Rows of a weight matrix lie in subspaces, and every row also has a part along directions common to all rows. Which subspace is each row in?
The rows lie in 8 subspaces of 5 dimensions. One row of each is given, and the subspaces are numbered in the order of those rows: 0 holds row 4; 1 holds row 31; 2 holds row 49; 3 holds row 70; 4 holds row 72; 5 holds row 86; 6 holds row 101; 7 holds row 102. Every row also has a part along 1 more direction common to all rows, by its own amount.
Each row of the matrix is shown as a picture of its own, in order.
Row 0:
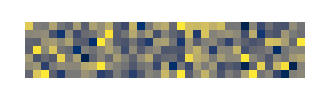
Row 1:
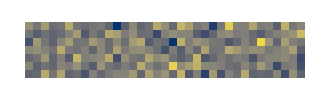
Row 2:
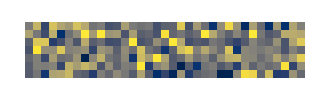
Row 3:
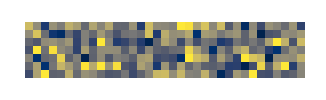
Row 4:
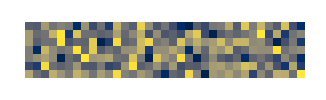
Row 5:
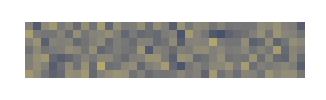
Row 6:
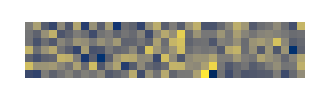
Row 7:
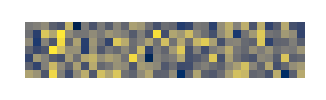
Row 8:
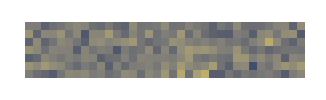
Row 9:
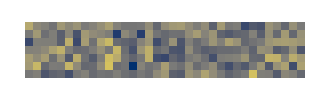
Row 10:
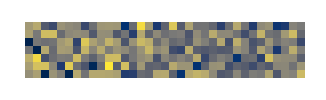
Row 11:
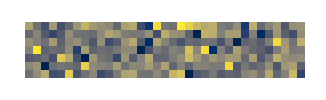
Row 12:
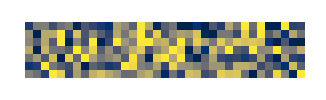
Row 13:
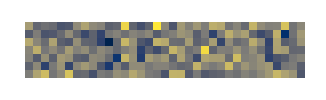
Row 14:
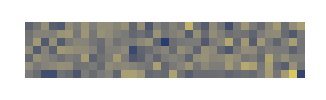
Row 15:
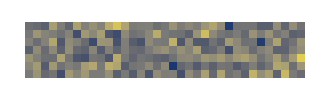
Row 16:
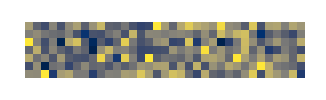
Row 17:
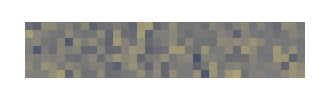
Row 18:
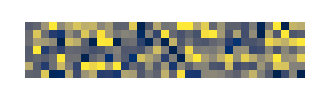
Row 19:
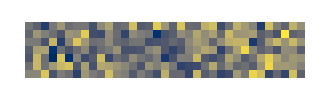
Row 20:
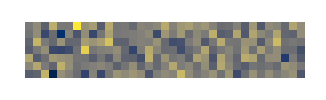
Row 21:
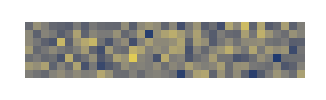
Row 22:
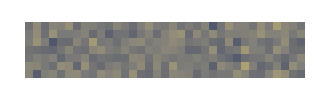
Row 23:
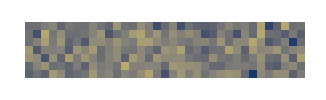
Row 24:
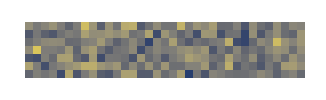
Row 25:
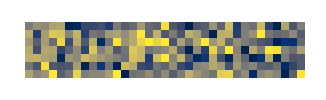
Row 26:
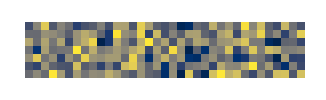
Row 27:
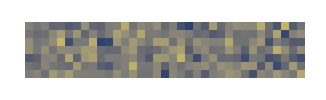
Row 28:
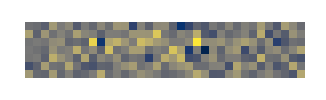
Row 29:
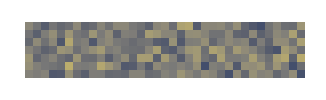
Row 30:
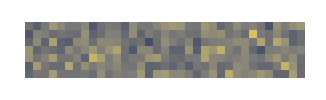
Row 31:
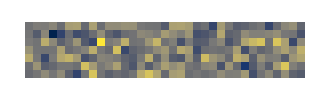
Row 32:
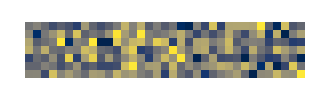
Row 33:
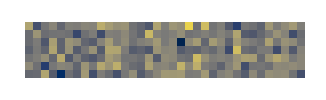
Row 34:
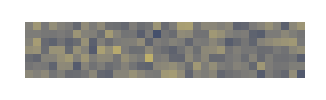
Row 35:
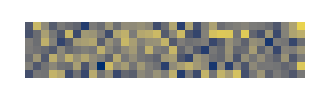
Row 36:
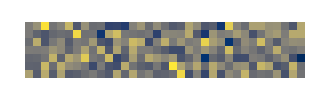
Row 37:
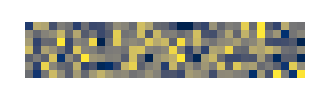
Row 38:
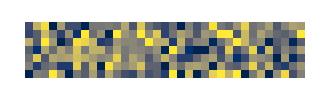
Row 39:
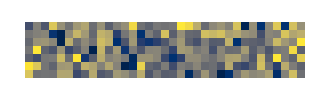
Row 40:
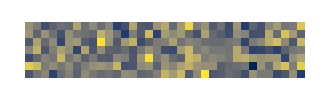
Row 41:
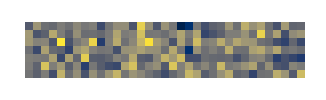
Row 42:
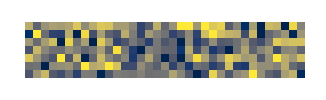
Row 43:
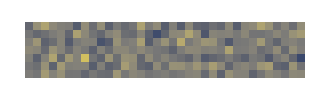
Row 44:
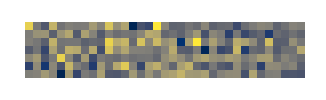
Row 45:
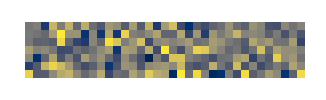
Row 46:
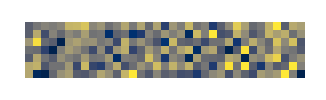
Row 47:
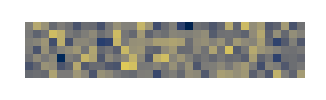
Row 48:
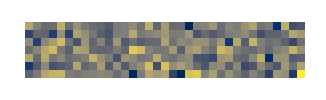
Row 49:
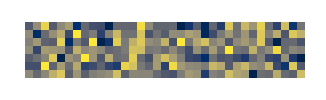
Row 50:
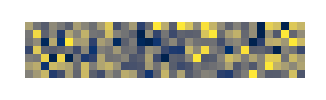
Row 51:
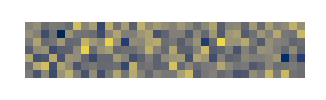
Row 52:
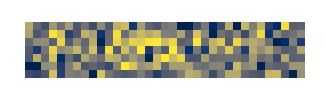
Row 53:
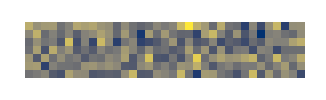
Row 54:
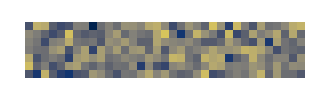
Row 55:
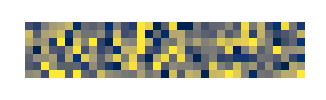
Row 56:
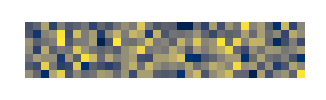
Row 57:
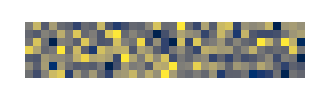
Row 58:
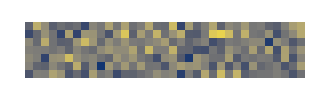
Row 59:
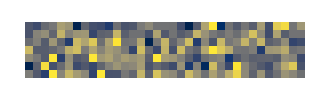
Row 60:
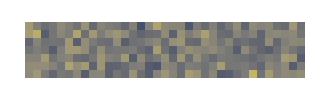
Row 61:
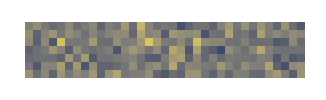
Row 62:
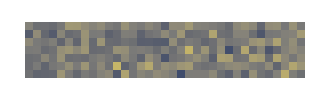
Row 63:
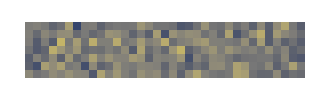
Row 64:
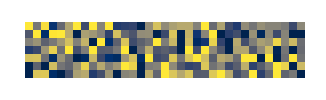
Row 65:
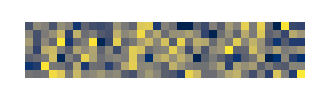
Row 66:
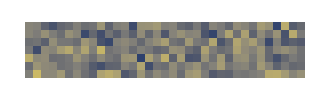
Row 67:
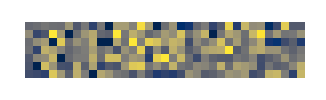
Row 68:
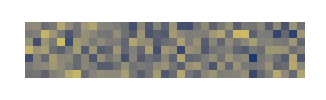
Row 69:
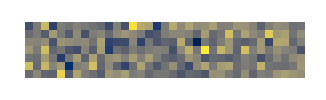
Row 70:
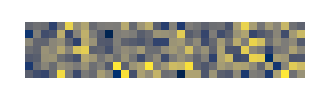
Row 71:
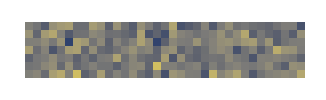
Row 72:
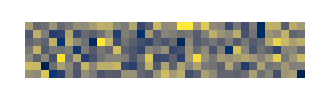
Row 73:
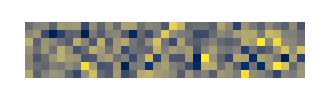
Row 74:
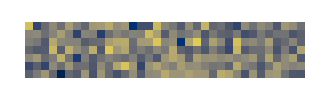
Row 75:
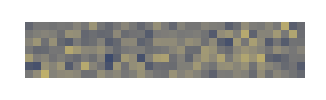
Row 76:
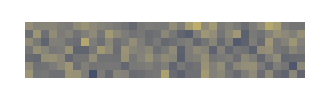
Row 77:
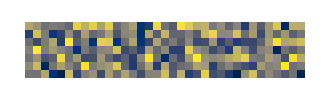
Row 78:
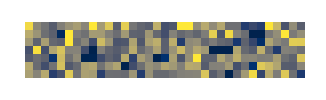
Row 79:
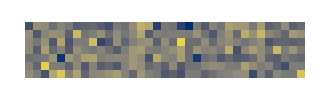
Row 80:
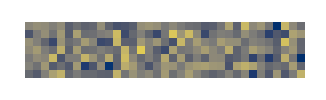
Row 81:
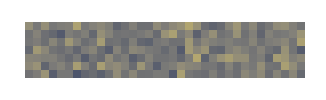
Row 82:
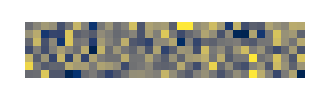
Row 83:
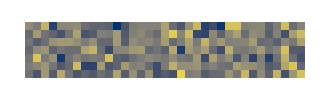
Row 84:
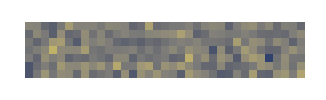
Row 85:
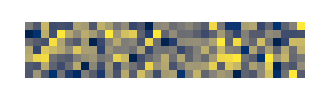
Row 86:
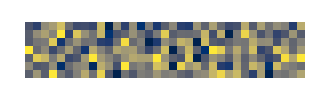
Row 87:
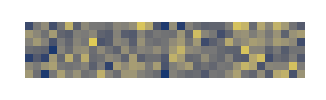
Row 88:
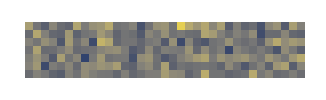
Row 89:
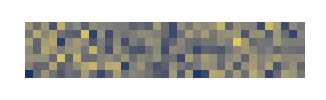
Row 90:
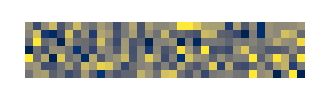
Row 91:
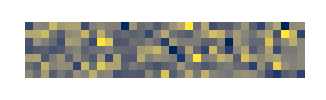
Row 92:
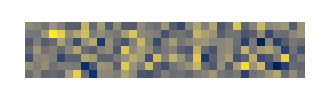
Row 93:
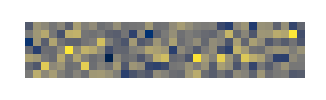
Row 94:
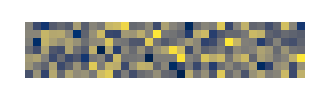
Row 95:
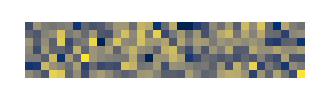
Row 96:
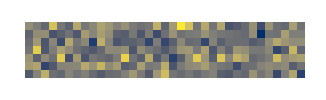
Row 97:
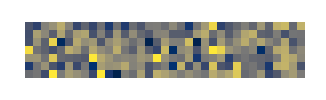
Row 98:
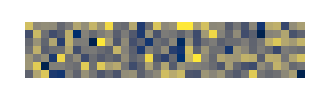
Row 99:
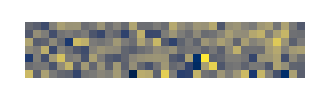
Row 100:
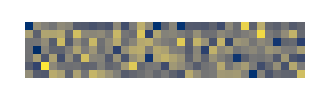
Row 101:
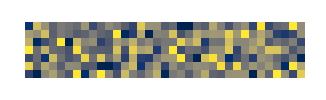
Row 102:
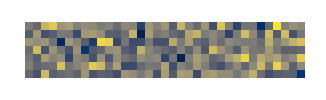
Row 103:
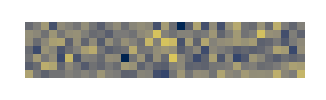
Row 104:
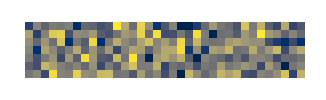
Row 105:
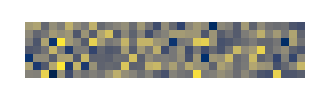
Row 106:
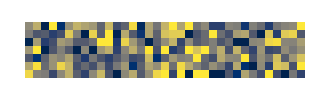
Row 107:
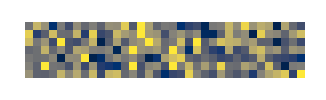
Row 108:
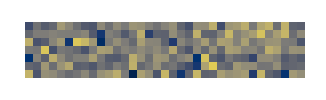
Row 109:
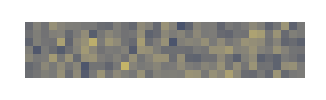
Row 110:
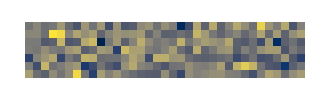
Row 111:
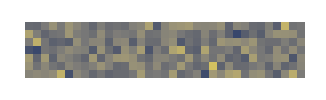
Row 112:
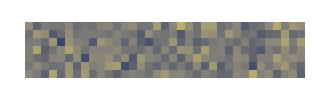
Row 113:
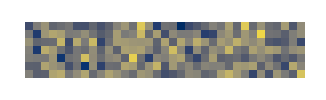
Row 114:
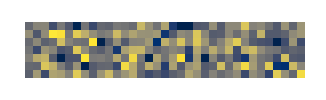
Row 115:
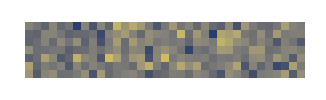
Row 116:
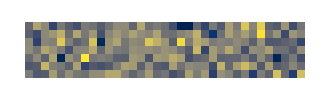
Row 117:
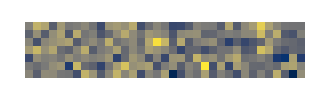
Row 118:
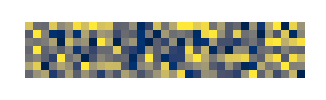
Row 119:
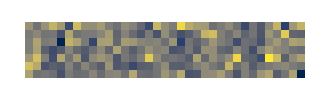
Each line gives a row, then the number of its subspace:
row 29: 6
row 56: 3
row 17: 6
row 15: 2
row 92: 1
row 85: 3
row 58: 0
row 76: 1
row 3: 3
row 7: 5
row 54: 6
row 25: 3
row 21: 0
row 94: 2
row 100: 7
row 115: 4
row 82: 6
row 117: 6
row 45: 0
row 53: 1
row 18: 7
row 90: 6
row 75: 7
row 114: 1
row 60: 1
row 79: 4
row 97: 5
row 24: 7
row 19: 1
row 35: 0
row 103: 2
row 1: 2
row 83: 2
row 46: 3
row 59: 5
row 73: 1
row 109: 5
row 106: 0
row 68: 6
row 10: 7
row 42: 0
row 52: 4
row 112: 5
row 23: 1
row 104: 2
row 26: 0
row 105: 5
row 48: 3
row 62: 3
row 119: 3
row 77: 6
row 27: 7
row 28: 4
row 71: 6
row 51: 5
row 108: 1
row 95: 0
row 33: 4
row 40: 0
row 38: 0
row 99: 1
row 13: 7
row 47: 4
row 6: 0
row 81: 2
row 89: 0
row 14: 3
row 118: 6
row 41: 5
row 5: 0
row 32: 7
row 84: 3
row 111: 6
